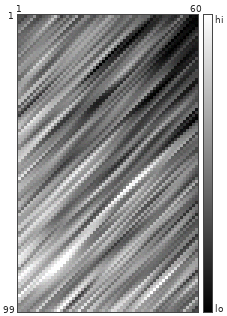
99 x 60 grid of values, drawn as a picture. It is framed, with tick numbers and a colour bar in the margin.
Ninth with the highest average: bottom left. Grain: diagonal, up to the right. Average level on the scale: 50%. Ninth with the lowest average: top right. Odd rows or columns: none. Slope: up to the bottom left.
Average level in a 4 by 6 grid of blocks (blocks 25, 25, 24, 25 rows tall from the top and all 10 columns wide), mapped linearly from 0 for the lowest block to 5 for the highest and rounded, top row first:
3 3 3 2 1 0 | 4 3 2 2 2 2 | 4 4 3 3 3 3 | 5 5 4 4 4 3
